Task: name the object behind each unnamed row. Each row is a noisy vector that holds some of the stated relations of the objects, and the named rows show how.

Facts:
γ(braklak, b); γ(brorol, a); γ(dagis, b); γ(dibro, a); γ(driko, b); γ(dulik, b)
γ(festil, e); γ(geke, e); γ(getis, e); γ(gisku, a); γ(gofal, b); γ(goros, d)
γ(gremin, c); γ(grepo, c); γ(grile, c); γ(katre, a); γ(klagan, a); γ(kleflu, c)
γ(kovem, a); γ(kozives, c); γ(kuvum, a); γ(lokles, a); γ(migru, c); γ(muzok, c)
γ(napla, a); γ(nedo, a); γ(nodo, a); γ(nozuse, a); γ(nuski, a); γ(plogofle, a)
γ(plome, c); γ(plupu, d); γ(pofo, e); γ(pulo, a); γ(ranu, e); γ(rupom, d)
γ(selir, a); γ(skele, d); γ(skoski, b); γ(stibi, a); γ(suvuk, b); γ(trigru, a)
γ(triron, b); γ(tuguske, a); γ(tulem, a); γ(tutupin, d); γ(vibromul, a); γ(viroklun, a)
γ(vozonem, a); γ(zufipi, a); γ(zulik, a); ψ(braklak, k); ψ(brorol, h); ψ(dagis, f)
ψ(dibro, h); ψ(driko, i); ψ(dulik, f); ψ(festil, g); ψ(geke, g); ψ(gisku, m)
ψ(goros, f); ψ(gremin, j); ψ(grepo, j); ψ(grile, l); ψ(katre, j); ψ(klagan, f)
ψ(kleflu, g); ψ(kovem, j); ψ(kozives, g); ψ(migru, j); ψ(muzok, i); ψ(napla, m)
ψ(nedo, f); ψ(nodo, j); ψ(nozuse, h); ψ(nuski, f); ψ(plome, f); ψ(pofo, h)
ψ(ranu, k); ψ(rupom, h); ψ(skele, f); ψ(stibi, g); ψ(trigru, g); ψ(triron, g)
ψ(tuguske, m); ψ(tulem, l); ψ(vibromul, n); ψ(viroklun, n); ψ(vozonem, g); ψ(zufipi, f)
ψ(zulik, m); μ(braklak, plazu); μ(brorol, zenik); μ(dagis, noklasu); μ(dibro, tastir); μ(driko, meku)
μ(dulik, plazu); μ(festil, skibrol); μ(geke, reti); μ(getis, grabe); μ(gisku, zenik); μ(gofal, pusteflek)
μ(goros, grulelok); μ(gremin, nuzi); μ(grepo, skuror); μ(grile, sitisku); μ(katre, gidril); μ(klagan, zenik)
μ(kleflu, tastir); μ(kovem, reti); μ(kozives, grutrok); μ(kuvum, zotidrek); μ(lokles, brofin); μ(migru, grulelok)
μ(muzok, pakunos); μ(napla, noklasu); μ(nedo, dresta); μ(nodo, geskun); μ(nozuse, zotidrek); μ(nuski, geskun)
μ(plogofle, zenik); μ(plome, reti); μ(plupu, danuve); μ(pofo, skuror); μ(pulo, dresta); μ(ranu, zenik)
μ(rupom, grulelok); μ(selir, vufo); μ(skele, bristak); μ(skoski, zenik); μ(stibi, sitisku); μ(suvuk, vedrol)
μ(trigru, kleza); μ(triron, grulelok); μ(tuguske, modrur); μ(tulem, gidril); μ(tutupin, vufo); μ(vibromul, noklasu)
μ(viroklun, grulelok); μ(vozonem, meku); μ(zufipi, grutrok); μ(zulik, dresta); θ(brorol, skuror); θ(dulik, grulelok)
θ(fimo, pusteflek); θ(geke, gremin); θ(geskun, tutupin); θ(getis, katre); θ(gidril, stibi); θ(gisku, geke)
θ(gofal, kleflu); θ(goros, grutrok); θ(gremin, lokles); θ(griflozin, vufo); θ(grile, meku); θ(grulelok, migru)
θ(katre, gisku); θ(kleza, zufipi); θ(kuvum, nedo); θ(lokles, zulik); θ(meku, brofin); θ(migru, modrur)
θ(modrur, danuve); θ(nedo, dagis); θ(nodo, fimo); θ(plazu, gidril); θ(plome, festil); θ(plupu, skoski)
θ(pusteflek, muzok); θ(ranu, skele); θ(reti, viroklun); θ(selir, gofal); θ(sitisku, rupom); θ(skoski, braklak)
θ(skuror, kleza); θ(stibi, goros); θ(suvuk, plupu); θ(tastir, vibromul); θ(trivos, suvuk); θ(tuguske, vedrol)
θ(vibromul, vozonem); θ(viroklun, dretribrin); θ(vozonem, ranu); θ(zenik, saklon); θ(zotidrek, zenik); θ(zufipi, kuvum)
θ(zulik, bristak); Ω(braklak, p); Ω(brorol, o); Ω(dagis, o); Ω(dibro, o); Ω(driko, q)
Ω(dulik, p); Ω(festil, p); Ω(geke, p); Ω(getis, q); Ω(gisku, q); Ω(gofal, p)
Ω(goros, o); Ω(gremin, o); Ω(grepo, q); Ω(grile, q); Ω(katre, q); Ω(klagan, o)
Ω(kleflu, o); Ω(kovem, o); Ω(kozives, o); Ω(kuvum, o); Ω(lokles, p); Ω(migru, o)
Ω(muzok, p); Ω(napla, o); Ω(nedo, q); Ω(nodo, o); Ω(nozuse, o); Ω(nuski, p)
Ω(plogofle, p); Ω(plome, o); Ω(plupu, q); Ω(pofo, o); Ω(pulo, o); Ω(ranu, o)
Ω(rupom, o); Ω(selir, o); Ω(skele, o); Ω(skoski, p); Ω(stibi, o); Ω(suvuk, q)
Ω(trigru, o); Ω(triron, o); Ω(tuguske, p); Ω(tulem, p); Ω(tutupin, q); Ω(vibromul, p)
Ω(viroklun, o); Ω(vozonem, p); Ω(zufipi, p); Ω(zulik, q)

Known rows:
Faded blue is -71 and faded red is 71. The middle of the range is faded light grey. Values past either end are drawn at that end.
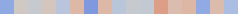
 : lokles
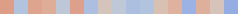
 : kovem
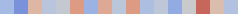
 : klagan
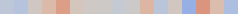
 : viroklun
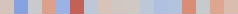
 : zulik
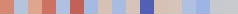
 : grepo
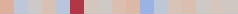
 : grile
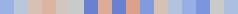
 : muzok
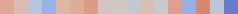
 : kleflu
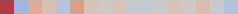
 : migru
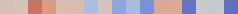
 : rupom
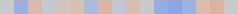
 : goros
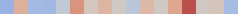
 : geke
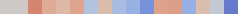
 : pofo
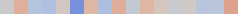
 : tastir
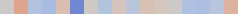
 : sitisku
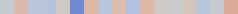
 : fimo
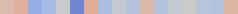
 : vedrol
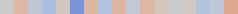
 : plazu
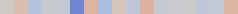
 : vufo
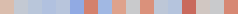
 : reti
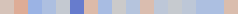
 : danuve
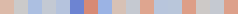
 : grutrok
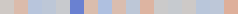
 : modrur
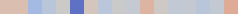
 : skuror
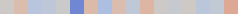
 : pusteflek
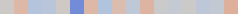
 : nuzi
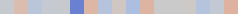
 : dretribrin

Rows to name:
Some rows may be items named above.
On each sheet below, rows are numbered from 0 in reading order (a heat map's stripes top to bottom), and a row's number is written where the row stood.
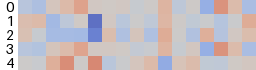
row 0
viroklun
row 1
skuror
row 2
bristak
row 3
viroklun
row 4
suvuk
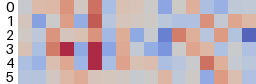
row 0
plupu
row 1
zulik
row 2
brorol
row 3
katre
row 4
gisku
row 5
viroklun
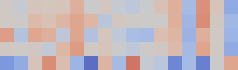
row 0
pulo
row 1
kuvum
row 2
kovem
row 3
selir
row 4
braklak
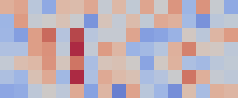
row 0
triron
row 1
gofal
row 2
nedo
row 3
getis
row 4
plupu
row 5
gisku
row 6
nuski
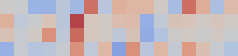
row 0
zenik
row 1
grile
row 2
tutupin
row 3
plogofle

